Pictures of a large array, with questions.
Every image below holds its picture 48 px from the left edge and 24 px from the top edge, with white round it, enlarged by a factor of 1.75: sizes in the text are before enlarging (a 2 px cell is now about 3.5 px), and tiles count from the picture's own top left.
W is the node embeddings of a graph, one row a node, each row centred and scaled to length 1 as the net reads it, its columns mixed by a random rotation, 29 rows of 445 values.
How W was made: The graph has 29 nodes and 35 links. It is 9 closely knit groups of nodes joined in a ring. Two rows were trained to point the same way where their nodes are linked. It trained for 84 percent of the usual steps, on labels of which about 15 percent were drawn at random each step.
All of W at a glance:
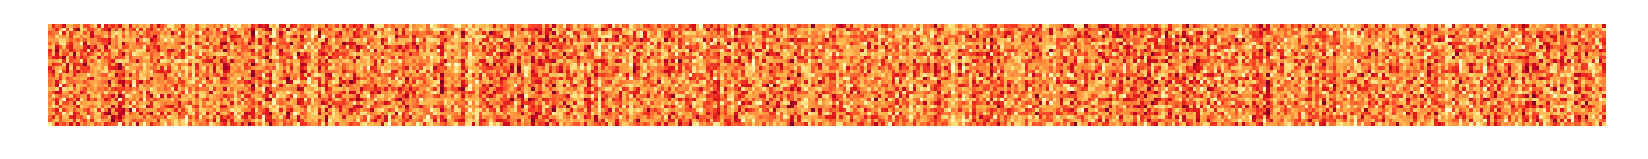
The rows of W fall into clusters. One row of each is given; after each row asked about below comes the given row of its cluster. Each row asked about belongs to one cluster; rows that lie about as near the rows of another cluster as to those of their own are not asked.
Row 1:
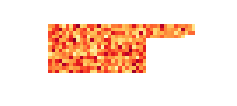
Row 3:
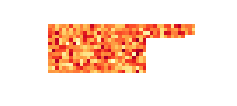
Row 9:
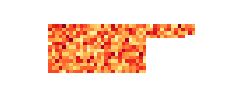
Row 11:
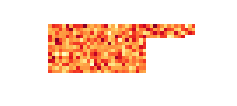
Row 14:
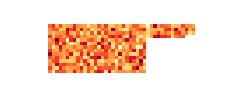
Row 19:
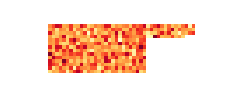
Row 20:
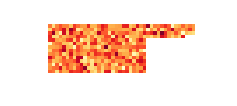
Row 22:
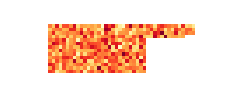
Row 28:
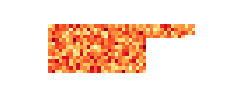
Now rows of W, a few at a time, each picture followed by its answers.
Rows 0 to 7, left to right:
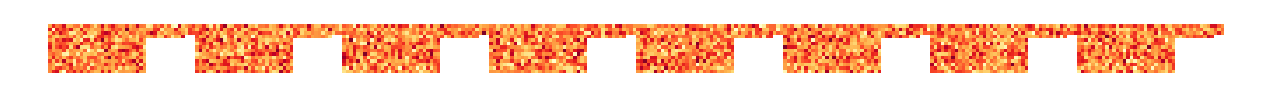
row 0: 9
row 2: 3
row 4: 28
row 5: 19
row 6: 1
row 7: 3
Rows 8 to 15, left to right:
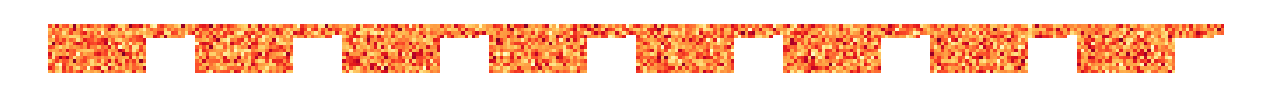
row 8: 22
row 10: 28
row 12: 11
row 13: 11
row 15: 20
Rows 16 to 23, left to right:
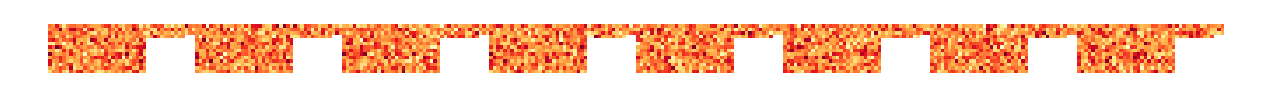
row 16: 19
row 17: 22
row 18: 14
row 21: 1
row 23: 20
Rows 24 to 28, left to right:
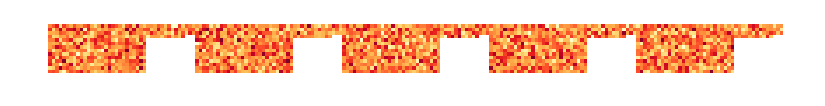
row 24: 9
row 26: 14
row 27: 14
